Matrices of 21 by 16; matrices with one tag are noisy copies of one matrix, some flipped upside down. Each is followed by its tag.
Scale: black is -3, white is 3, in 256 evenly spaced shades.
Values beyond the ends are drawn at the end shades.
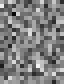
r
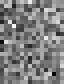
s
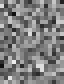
r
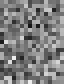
s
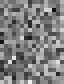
s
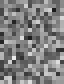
s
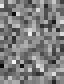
r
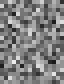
r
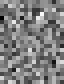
r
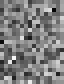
s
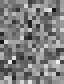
s
